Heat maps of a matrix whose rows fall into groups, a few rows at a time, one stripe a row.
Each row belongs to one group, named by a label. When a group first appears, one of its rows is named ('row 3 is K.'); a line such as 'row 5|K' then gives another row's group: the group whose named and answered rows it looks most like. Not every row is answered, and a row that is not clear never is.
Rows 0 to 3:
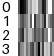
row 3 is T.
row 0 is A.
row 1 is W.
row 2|A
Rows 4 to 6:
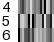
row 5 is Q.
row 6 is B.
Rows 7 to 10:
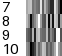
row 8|W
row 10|A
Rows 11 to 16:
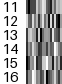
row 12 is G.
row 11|A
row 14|T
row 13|Q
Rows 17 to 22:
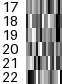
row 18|B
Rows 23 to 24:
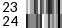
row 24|B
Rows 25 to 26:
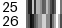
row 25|A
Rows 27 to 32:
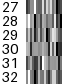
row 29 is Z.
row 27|B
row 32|Z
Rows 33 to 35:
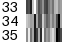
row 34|G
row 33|T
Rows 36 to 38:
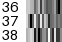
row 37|W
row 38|G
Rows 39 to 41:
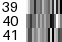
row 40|A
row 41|W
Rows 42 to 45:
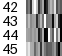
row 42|T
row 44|T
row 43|W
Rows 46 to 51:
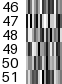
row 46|W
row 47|Z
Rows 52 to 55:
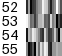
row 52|A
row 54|Q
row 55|A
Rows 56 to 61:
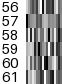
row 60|T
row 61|Q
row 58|Z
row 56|W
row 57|B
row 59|G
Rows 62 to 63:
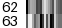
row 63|Q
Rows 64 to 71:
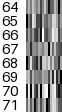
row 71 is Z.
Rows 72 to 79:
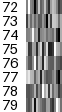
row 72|Z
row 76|W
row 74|G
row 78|B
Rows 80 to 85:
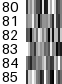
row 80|T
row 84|A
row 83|Z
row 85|Q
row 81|G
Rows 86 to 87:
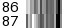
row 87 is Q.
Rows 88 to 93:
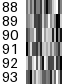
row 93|A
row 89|G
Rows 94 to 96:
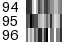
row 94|T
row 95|A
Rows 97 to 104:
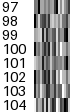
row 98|B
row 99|G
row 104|G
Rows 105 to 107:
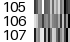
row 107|Q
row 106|Z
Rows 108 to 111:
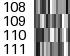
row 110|A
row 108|B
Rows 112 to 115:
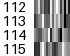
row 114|W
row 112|B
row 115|T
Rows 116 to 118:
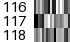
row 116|T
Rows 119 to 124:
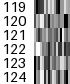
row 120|Q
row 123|T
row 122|Q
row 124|Q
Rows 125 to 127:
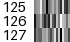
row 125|G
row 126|T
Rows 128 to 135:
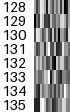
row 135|T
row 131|W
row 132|T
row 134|A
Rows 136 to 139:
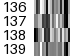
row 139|G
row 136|G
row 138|B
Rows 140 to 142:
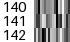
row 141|W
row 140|Z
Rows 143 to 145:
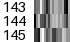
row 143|G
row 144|B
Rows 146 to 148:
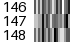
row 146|Z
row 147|G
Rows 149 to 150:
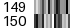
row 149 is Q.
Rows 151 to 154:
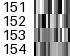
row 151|Q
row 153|Z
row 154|B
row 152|Z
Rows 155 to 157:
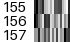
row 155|A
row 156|B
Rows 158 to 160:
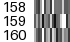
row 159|T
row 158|W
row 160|W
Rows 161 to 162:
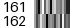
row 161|W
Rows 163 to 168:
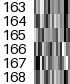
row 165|Z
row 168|G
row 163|Q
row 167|A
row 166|W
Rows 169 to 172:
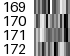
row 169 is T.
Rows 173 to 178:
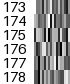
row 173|G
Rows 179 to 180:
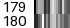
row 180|B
